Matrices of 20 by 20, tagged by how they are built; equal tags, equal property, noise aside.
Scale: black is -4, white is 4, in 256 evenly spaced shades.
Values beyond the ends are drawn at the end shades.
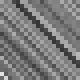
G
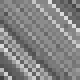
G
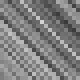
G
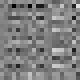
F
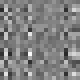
F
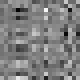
F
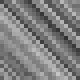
G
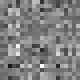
F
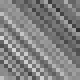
G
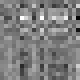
F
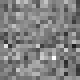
F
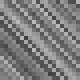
G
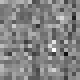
F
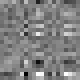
F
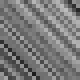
G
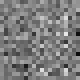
F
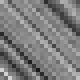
G
